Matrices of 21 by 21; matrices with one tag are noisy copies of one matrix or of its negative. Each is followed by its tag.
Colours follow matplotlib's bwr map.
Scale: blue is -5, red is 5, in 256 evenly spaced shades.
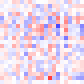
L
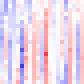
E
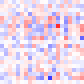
L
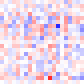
L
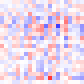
L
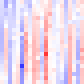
E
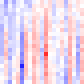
E
